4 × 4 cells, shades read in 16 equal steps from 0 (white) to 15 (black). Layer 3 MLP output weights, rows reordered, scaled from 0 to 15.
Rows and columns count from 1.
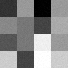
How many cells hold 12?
1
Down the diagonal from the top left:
12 8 1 3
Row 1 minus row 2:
5 -2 4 1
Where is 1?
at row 3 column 3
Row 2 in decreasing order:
11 8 7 5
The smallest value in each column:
3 6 0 3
